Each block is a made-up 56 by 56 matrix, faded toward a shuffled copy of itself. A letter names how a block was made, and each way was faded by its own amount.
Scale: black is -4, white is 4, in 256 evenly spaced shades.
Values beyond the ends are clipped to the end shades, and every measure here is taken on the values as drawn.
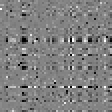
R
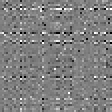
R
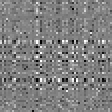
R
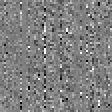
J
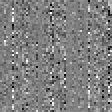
J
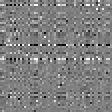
R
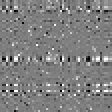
R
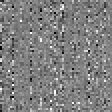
J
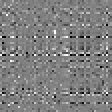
R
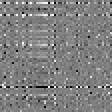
R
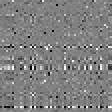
R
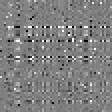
R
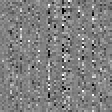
J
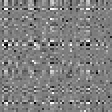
R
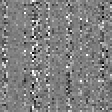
J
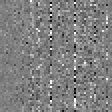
J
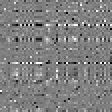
R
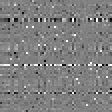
R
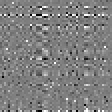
R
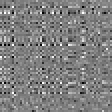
R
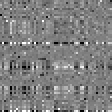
R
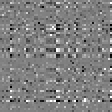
R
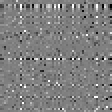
R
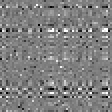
R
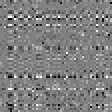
R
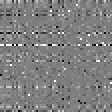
R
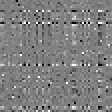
R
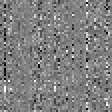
J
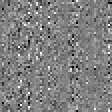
J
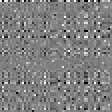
R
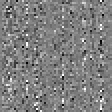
J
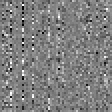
J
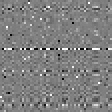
R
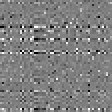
R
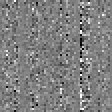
J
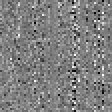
J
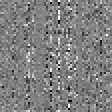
J
